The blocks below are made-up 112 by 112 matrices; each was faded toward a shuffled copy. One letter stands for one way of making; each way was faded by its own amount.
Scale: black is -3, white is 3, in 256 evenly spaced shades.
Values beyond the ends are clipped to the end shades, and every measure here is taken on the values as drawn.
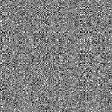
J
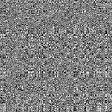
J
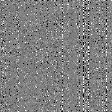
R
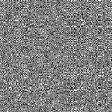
J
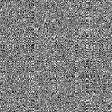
J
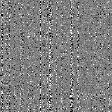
R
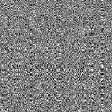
J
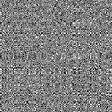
J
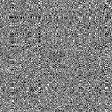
J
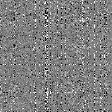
R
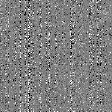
R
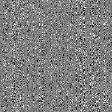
R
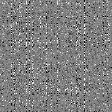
R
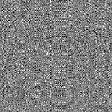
J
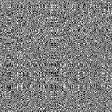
J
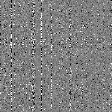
R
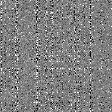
R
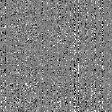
R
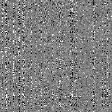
R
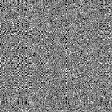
J
